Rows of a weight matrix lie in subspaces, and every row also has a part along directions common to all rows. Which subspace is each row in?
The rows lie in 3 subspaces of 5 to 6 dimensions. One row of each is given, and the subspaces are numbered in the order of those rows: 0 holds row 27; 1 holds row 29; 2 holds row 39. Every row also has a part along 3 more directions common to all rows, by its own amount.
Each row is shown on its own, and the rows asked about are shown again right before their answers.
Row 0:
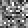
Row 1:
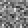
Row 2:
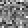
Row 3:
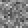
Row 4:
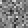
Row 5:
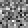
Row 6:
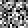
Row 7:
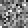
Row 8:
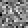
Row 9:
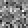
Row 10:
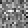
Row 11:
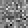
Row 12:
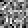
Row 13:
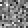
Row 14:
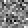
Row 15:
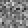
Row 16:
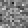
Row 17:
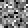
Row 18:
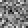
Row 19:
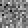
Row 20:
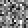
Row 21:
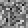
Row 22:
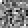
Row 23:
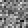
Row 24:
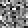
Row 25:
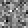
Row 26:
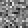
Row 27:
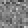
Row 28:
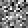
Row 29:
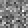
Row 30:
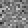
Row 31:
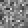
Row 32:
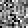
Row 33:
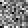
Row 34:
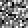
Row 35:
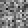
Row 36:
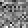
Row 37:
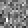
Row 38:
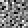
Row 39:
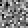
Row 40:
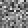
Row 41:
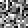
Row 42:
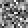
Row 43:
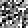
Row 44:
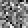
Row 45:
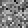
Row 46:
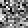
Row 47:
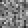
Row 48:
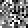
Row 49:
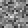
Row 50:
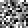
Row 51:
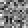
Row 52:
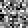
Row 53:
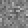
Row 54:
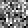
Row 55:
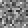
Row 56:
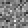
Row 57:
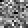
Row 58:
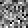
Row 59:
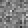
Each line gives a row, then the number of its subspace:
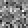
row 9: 1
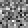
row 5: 0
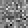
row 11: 0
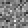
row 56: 0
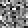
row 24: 1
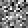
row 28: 1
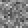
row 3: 2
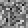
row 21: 0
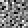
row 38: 2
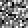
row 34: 2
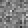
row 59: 1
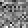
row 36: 2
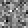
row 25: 0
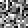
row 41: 2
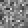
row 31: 0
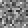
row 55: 1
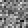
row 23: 0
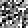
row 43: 2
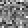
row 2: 1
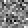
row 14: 0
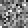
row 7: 1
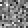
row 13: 2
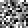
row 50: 1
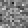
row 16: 1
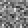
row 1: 1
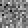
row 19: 2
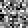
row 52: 0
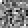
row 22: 1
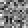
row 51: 0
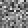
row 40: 1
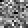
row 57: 2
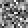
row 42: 2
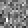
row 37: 0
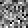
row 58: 2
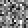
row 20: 0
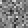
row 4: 2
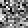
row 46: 0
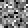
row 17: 2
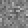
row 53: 1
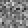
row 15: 1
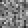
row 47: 1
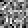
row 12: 0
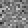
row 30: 0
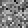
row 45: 2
